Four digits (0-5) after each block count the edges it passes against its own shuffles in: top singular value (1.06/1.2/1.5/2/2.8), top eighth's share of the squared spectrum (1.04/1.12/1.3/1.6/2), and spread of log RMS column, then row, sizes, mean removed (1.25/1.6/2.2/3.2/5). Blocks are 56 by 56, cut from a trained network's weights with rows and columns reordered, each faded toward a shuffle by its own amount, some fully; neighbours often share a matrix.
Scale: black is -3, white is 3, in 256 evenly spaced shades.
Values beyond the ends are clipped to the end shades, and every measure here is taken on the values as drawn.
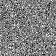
0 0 0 0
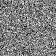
0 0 0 0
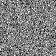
0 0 0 0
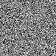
1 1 0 0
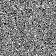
0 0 0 0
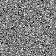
2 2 0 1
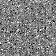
0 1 0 1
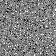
0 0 0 0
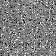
0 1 0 0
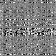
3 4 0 4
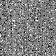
1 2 0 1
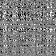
3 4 1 4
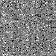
1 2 0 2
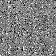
1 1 0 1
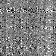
3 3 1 3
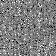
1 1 0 0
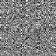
3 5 3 2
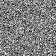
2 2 0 0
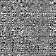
3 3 3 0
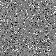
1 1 1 0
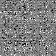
2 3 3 1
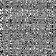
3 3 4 1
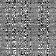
3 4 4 0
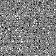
1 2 2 0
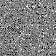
1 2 1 0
